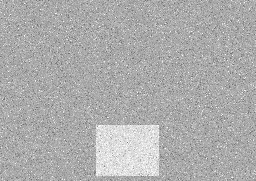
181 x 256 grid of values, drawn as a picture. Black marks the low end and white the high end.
Stripes: none. Ninth with the highest average: bottom middle. Odd patch: higher, in the bottom middle. Average level on the scale: 70%.
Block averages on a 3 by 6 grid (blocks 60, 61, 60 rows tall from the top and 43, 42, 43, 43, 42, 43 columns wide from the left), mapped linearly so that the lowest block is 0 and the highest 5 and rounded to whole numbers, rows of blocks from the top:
0 0 0 0 0 0 | 0 0 0 0 0 0 | 0 0 5 5 0 0
